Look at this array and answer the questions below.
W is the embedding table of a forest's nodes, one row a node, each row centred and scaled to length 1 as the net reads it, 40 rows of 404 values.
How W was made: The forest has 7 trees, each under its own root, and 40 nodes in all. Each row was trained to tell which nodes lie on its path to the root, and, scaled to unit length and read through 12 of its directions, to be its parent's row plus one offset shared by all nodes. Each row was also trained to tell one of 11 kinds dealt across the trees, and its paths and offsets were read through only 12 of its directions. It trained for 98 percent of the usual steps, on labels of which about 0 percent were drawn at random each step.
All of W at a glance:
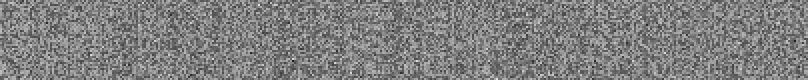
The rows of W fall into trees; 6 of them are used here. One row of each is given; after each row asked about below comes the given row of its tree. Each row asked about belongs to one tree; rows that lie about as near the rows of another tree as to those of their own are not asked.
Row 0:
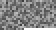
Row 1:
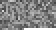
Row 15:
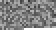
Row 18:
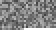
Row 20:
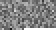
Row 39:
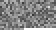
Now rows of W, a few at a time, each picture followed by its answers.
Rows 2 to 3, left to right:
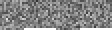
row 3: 18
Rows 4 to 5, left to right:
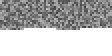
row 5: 18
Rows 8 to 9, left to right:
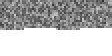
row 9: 0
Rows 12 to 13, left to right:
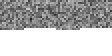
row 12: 20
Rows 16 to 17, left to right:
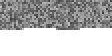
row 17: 18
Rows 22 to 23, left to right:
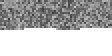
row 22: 20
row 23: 15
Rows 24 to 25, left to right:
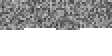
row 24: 20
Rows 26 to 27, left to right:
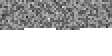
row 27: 1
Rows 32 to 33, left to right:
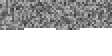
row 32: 20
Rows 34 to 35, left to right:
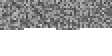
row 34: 39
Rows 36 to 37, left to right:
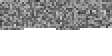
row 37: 1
